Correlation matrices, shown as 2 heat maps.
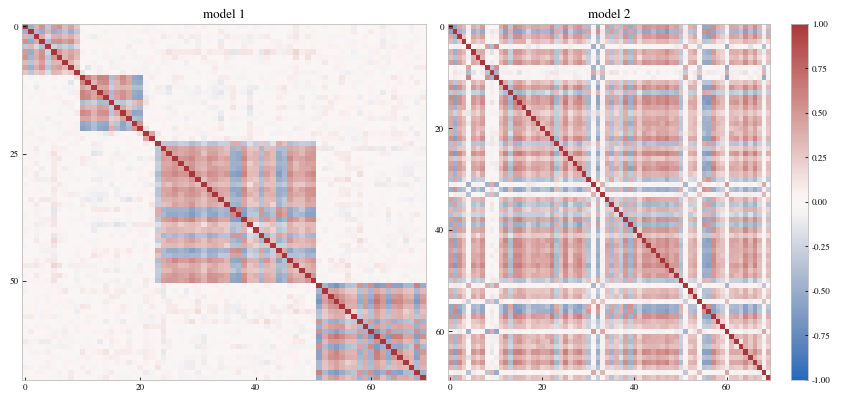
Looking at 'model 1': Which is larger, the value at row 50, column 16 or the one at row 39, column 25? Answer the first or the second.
the second
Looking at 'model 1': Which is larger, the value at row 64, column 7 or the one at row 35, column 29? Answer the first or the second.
the second
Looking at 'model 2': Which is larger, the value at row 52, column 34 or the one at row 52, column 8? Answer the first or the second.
the first
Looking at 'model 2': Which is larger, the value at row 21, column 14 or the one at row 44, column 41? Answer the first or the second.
the first
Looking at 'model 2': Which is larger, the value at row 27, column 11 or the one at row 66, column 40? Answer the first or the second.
the second
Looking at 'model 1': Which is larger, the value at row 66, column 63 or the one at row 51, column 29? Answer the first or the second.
the second
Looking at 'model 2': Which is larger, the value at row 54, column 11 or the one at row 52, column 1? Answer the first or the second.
the first
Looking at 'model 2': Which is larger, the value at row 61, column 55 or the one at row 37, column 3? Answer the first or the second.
the second
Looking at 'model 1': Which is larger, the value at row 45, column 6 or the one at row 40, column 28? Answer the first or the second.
the second
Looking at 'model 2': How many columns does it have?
70
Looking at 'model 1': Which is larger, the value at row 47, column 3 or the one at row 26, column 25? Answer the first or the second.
the second
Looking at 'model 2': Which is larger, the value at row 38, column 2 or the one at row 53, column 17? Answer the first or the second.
the first
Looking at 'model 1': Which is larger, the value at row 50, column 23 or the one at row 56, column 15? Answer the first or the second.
the second
